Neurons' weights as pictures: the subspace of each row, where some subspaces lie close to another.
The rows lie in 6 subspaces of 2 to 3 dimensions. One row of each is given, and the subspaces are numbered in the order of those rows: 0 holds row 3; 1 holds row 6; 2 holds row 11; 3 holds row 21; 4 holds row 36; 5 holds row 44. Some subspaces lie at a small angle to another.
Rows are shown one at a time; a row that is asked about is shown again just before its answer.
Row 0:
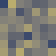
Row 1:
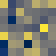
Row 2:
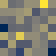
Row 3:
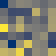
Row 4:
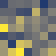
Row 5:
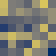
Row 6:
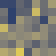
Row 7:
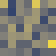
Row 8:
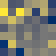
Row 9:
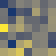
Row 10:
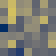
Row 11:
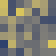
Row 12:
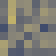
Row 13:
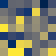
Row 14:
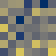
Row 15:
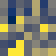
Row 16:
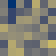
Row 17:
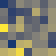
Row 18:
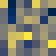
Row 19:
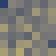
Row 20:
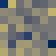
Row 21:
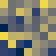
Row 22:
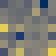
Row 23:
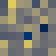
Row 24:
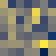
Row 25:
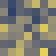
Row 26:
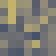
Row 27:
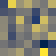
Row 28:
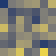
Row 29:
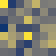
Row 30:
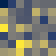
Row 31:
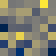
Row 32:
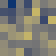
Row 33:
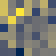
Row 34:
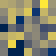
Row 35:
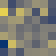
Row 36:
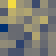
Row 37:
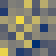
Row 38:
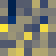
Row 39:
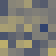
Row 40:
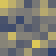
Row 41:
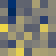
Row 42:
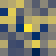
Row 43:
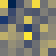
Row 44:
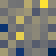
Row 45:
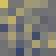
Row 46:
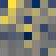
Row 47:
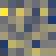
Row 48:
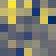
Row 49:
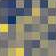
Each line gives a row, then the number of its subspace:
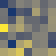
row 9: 0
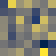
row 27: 4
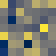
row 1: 3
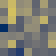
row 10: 0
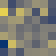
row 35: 2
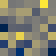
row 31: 5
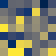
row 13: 3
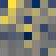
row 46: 4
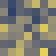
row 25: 4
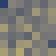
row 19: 1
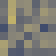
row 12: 3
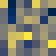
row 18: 1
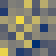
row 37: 5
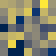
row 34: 3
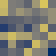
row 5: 5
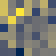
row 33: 2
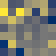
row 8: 2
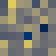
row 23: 0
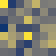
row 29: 4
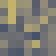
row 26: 1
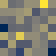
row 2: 5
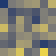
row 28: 4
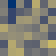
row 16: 2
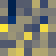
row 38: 0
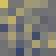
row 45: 2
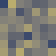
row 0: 1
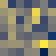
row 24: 4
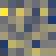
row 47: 2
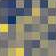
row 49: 2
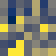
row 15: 3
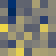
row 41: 0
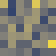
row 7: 2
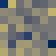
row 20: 1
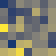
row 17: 0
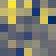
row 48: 1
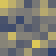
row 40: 5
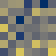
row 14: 5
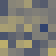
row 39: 5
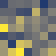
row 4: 3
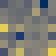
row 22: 5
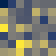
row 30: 4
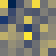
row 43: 4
